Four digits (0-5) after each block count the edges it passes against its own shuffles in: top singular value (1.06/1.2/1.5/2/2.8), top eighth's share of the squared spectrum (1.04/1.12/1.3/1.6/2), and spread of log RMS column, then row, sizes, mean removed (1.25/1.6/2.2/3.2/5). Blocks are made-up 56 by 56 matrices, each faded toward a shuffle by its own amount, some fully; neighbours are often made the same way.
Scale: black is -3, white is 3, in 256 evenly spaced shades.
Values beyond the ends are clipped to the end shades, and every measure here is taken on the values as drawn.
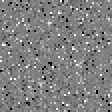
0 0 0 0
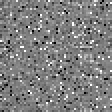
2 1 0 0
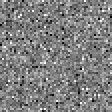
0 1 0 0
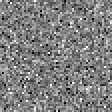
0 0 0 0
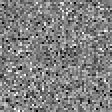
0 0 0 0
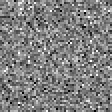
0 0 0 0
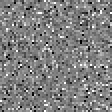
3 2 0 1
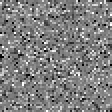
0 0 0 0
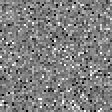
1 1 0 0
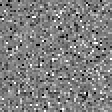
2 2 0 0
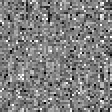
4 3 2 1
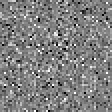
3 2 1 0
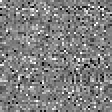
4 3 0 1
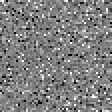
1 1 0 0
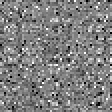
4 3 1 2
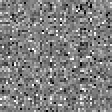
4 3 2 0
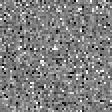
1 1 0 0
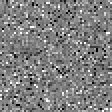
1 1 0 0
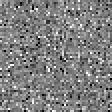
3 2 1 0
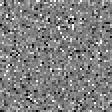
1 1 0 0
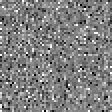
3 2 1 0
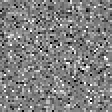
2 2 0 0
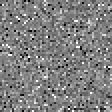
1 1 0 0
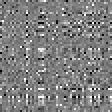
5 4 3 3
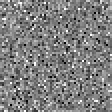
2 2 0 0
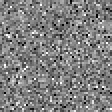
2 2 1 0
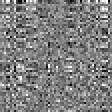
4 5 3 3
